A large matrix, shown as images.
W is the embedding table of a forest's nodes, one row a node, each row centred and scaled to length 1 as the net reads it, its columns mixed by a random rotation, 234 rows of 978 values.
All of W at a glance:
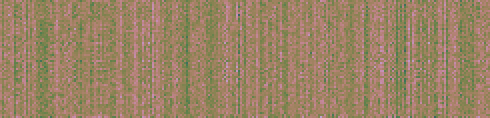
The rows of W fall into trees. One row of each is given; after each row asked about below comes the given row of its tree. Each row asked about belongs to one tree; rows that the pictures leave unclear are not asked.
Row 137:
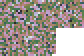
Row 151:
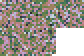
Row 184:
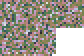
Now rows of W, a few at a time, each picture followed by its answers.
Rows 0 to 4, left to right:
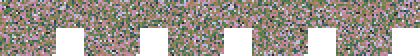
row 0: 137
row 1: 137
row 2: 137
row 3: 151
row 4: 151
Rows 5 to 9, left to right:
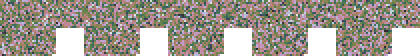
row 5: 184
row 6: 184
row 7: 137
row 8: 137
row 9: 151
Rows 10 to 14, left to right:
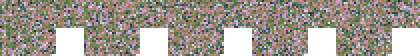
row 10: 151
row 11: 184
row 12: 151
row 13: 151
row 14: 151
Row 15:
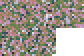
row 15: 184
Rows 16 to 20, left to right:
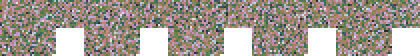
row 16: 184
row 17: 137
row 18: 151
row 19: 184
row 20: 151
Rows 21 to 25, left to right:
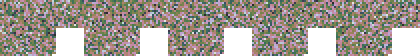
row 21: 137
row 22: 151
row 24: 151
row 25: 184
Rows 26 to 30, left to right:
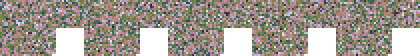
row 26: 184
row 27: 137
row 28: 151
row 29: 137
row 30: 151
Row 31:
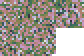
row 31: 151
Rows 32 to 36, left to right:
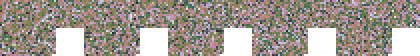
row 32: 184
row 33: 184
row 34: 151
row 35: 151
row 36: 137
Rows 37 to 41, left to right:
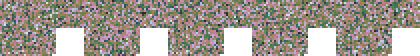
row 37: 184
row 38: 151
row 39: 151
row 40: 137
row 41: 151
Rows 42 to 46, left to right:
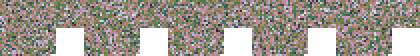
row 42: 151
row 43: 137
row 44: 151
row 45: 184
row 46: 137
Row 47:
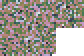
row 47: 137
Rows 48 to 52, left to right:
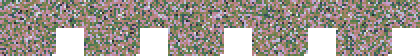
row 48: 137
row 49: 137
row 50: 184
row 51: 137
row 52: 151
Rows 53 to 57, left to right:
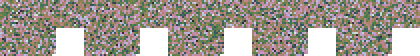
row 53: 137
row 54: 151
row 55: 137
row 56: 137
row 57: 137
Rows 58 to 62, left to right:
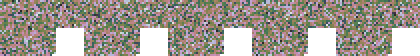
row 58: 137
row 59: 137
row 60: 151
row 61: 137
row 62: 151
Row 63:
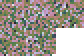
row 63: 137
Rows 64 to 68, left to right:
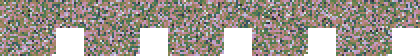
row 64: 151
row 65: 137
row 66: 137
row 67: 137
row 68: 151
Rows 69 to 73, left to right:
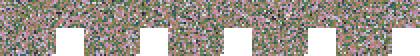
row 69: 151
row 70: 151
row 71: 137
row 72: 137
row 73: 151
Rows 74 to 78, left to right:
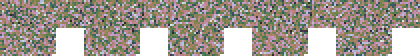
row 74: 137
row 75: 151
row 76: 184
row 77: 151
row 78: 151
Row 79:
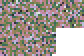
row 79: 137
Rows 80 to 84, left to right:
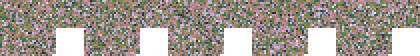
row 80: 184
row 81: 151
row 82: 137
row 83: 151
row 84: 137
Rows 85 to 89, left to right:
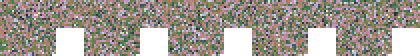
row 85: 137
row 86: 137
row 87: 137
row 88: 137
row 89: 151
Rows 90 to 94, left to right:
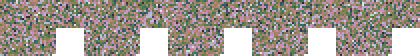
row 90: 137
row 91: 151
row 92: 151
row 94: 137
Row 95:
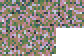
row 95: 151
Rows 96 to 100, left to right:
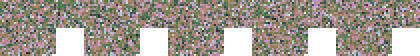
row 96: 151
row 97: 137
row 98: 151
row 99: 137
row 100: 151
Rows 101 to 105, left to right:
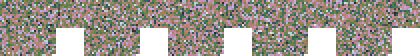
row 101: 151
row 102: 151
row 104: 137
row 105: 151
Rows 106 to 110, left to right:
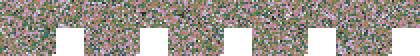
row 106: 137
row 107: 151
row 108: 137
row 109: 137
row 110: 184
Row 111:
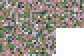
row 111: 184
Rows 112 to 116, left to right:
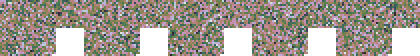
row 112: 151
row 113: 137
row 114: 184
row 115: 137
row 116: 151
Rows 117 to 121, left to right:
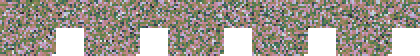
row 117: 151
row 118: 137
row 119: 151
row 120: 137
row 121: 137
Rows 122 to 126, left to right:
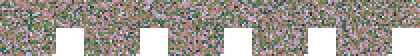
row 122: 137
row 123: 137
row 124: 137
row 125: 151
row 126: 151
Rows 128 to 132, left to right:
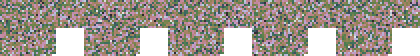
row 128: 151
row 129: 137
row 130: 151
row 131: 184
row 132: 151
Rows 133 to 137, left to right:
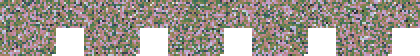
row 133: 151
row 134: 184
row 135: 151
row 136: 137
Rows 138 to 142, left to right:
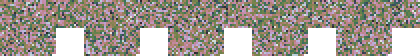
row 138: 137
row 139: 184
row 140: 151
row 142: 151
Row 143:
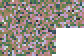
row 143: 151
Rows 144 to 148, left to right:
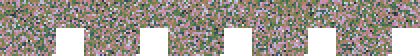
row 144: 137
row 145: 151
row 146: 137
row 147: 151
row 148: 151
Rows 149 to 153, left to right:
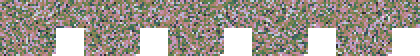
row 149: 137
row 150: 151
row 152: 137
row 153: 184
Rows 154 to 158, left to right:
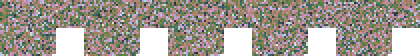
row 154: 137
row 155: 137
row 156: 151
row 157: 151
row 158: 151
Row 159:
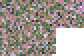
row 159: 151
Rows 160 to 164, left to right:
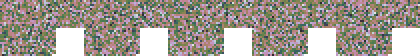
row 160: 184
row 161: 151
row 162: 151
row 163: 151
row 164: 137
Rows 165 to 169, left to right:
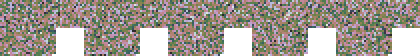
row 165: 151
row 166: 151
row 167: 137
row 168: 137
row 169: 137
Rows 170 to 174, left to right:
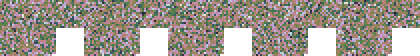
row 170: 137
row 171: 151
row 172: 137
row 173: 137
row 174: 151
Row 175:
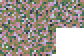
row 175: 151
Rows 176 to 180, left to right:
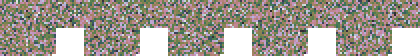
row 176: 137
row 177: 151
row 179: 151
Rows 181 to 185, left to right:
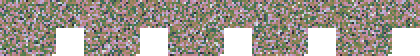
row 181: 137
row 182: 151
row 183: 184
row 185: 137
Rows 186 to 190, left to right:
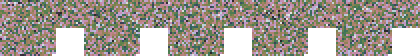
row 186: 151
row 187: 137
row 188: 184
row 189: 137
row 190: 151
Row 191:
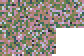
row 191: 151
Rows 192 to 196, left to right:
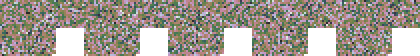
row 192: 184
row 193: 137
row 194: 137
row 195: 137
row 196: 151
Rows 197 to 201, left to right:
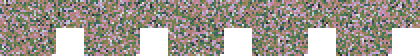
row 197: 151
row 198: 137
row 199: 137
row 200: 137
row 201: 137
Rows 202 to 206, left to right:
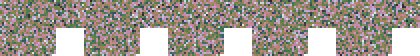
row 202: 151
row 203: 151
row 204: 137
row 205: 151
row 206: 137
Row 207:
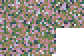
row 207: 137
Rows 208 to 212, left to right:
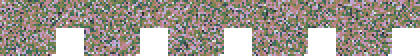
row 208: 151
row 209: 151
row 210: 151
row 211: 137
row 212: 137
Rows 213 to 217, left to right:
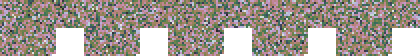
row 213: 151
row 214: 184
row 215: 151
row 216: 137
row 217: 137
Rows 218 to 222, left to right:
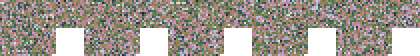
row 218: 184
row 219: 151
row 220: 151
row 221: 137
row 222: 151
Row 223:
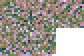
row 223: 137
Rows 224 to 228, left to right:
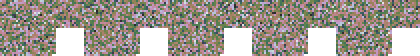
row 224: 137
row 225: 151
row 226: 137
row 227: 151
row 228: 184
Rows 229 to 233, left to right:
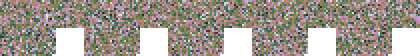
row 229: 184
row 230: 137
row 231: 137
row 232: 137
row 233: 137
